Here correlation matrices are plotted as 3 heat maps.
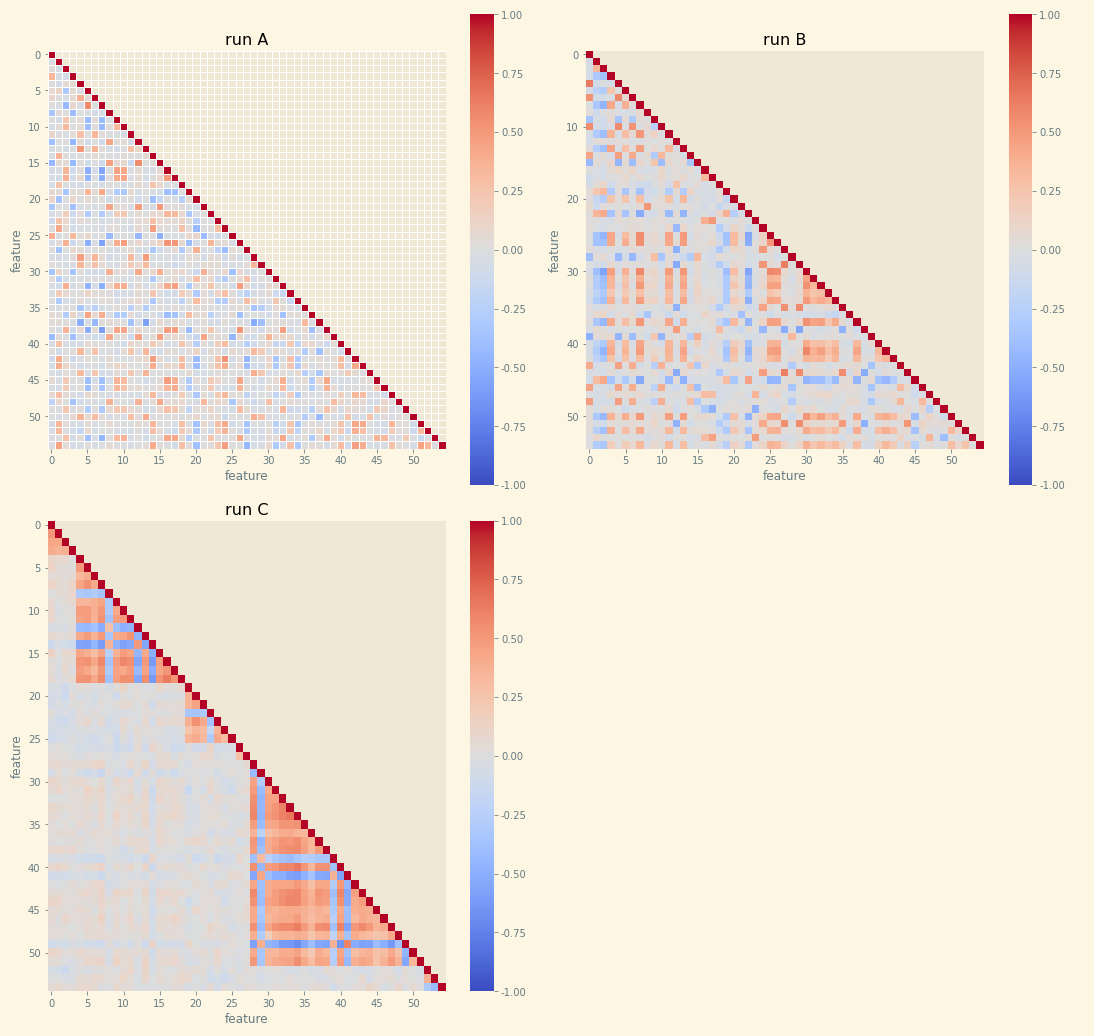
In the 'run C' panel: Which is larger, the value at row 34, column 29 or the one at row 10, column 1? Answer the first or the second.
the second
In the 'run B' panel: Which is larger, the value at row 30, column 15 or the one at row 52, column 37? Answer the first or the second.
the second
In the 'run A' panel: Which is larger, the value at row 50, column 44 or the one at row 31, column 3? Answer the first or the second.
the first
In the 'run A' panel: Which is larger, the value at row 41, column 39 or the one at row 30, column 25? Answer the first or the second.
the first
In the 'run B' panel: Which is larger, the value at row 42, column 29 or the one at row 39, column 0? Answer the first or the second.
the first
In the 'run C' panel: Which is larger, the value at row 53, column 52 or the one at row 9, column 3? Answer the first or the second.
the first
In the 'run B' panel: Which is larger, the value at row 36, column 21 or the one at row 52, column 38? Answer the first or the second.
the second
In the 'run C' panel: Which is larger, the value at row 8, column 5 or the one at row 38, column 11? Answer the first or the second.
the second
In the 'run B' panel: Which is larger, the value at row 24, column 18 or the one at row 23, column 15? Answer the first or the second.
the second
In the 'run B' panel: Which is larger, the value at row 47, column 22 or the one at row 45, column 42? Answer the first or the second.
the first
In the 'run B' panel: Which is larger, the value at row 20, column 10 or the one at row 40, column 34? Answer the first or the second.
the second
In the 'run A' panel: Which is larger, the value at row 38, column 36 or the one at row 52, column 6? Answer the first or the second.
the second
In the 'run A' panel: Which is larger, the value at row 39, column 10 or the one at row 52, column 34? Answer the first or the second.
the first
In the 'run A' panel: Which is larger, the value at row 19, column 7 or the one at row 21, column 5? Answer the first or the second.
the first
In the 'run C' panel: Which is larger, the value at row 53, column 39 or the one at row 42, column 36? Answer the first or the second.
the second
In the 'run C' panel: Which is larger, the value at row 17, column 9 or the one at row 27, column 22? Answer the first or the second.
the first
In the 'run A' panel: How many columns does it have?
55
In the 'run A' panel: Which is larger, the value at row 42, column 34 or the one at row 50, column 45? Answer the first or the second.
the second
